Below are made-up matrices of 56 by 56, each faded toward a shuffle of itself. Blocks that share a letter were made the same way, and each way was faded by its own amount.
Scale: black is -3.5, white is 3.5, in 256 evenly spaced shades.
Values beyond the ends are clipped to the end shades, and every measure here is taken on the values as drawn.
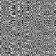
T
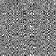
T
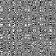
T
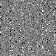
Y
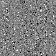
Y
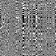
T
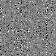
Y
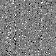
Y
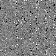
Y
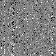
Y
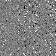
Y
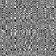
T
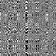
T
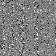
Y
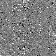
Y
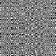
T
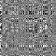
T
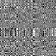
T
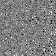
Y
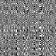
T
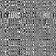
T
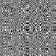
T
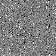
Y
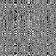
T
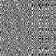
T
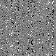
Y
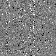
Y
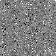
Y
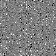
Y
